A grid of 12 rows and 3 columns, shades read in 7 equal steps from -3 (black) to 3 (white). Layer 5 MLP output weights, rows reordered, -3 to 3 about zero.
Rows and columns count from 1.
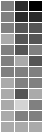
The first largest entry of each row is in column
1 1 1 1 1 2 1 1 1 2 1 1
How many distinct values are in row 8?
2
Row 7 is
0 0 0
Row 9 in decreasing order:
1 1 -1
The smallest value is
-3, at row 1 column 3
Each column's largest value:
1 2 1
